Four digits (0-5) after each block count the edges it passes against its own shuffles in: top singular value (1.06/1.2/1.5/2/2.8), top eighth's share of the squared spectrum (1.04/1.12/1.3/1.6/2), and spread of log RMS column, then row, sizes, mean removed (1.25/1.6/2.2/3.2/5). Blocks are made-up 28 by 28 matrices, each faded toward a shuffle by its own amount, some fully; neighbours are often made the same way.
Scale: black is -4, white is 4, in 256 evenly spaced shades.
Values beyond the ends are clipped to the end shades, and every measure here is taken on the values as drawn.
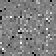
1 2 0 0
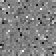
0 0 0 0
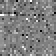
1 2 0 1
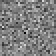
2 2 0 0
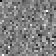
0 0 0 0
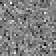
0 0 0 0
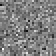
1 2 0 0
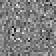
3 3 1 1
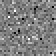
0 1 0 0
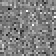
1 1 0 0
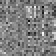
3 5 2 1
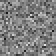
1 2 0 1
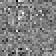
3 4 1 2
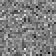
2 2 0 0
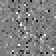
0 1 1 0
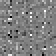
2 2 2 1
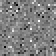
0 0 0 0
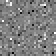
2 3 0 0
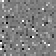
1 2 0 0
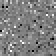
1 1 0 0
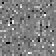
2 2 0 0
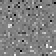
1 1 0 0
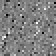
0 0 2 0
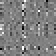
4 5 2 2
